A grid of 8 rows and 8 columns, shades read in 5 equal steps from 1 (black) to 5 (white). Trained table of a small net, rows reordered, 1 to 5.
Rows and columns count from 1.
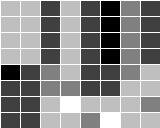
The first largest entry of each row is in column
1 1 1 1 4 7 4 6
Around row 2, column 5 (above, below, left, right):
2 2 4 1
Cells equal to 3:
10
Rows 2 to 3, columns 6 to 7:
1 3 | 1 3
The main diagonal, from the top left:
4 4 2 4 2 2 4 4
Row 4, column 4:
4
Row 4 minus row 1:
0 0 0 0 0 0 0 0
